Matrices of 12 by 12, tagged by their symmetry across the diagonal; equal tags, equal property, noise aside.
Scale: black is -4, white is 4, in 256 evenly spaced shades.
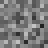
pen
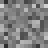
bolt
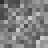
pen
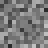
pen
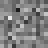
bolt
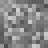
pen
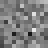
bolt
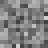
pen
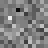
bolt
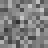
bolt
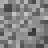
pen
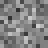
pen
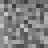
bolt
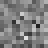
bolt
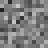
pen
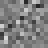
bolt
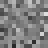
bolt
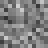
bolt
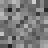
pen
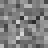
bolt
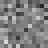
bolt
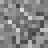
pen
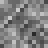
pen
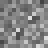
pen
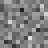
bolt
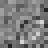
pen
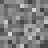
pen
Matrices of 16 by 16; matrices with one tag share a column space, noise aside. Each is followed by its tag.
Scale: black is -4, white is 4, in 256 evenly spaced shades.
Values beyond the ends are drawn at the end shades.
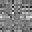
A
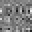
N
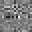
A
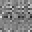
A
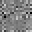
A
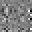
N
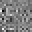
N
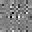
A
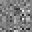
N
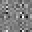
A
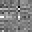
A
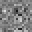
N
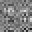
N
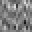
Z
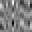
Z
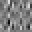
Z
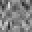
Z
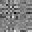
A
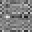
A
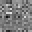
A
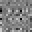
N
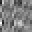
Z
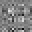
N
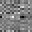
A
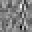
Z
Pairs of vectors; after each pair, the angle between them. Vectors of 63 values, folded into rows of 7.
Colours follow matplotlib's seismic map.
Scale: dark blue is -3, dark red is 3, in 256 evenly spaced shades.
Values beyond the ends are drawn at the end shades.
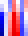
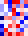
partly aligned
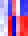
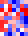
partly opposed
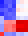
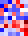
partly aligned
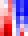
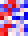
partly aligned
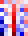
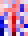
nearly parallel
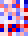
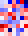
partly aligned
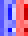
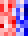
nearly opposite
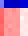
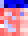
nearly parallel
